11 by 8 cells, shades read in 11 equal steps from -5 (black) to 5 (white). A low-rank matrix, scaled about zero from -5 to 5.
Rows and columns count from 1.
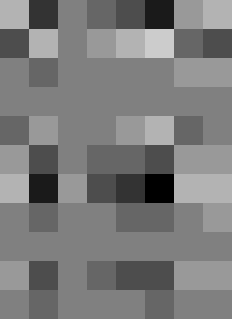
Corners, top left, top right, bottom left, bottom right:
2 2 0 0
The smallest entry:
-5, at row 7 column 6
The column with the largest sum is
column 8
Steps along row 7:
down up down down down up same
